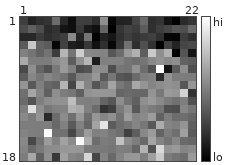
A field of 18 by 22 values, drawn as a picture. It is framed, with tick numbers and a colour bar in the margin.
The bottom part is higher, past a seam about 20% of the way down. No regular stripes run through it. The histogram is bell-shaped.
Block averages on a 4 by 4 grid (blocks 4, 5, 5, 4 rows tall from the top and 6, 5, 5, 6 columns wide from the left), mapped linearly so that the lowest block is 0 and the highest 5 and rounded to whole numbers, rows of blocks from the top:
1000
4444
4544
5545
